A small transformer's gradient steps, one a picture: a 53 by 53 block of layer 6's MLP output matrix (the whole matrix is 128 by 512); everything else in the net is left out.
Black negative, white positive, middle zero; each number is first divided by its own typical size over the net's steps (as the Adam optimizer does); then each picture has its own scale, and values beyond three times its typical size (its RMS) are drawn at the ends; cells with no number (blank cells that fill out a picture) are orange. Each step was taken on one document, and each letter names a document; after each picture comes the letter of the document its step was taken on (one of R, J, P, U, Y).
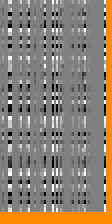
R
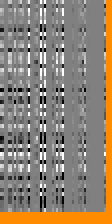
R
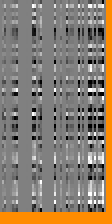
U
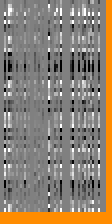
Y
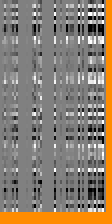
U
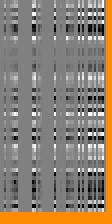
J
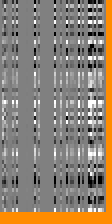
U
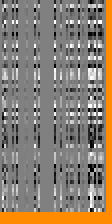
U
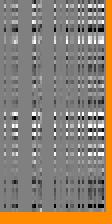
J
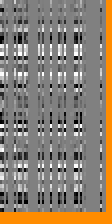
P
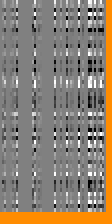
J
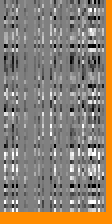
Y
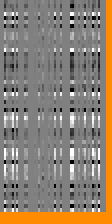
Y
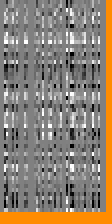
Y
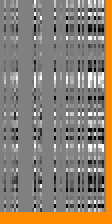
J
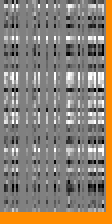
U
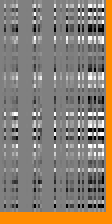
J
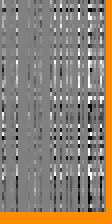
J
